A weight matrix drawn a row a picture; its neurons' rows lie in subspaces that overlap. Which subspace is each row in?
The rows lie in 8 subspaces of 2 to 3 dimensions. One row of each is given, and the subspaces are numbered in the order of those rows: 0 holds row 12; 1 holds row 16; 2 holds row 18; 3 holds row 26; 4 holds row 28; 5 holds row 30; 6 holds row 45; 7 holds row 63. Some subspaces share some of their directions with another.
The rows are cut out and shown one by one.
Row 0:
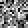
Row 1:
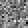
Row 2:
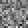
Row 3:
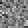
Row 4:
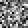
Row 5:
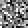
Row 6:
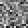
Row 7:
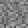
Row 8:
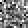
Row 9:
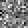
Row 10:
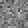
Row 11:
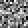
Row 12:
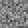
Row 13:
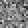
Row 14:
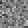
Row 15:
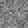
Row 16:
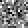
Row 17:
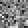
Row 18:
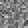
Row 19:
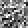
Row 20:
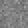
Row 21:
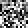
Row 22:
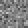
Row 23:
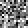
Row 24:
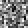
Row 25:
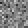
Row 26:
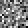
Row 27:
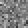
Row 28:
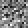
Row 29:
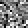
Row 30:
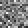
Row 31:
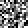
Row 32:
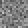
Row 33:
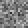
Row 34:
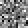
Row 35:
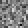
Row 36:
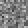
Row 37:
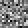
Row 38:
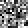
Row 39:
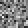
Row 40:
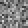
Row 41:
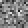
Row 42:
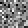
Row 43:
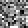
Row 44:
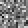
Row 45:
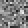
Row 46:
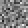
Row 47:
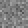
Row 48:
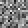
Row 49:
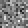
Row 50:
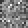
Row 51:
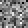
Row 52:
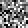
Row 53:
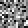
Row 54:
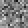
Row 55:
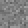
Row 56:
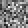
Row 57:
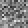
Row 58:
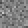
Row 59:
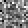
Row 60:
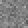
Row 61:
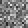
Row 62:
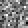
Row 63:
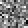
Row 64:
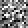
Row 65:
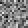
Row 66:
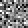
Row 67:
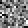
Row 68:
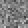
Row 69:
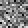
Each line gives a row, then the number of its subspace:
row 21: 0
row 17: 6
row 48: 1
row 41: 1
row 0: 1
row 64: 4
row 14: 7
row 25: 2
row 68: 7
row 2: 0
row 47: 2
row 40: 5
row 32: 7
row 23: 4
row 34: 3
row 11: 6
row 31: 2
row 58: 7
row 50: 3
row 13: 5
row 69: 5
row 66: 5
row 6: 3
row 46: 3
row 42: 2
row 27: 3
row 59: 5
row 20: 4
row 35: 0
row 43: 6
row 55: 6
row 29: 3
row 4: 5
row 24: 0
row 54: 4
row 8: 5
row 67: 7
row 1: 4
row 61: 7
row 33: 1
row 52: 0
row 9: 3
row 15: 1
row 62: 4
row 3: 7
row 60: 7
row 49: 2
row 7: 3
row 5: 2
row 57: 4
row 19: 4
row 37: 0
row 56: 0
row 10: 1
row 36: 0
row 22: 5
